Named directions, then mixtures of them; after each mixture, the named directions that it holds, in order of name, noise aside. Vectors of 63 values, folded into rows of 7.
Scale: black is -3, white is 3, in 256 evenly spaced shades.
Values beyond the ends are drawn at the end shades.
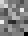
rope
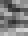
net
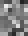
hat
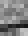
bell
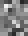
hat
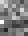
bell, rope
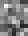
bell, hat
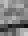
bell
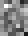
hat, rope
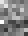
bell, rope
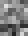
bell, hat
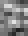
hat, net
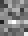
net, rope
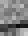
bell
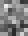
bell, hat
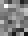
hat, rope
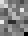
rope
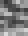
net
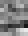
bell, net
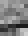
bell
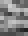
net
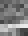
bell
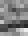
bell, net
